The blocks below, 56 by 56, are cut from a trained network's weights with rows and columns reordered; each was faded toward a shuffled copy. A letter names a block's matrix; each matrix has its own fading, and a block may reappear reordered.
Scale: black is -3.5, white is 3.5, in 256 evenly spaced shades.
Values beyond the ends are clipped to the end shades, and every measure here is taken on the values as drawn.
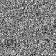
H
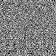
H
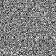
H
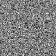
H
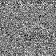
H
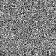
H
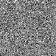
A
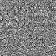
H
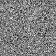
A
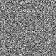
H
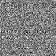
H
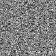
A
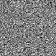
H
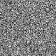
H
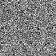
A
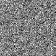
A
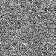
H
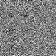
H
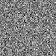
A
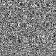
H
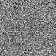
H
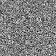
H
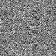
A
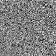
A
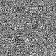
A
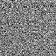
H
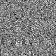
H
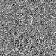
A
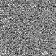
H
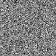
H
